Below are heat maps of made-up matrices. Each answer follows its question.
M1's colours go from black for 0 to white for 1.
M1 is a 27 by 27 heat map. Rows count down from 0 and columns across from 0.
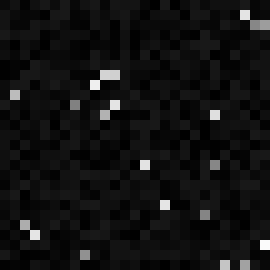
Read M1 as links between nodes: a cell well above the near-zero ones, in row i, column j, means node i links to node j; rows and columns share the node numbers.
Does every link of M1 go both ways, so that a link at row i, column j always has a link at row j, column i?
no
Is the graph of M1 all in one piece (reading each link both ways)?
no
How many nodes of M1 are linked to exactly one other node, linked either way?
3
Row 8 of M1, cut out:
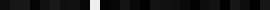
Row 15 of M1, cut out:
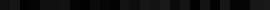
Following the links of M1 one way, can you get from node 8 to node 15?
no
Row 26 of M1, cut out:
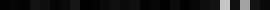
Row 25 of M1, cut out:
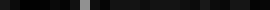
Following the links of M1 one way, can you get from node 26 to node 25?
yes
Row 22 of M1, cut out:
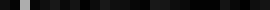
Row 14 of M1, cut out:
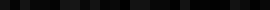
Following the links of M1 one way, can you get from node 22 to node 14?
no
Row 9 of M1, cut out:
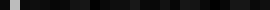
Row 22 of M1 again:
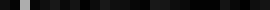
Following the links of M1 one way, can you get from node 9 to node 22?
yes
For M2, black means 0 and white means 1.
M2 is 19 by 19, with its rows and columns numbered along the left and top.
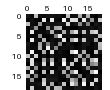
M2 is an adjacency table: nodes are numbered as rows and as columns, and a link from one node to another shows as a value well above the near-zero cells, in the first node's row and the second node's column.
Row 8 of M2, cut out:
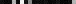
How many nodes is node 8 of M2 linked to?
4
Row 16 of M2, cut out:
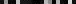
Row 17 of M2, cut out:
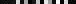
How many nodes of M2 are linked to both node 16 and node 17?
4
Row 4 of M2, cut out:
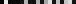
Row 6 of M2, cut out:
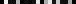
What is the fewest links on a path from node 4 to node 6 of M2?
1
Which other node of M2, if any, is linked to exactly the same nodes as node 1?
none
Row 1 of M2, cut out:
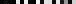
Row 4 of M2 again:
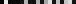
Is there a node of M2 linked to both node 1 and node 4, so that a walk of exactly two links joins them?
yes
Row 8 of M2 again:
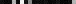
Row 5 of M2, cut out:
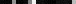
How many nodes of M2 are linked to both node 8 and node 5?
3
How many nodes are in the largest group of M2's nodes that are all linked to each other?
7
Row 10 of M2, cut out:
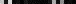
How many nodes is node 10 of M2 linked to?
4
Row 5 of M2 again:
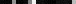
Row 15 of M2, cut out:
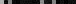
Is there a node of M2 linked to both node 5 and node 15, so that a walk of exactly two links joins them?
no
